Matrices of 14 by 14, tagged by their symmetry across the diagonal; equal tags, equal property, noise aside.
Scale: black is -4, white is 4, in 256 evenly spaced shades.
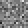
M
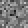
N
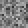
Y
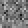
Y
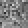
M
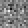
M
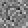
N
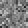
Y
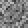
N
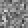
Y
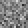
Y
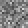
N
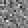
M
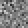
M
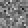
Y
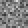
Y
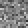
Y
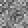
N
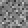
N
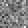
Y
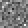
N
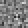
M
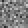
M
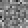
N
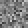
M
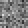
Y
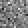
M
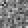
N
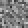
M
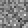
N
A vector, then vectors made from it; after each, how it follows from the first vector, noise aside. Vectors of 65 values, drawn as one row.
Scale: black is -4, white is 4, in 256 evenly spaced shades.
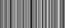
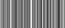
negated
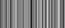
copied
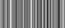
negated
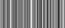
negated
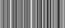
negated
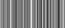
negated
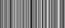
copied
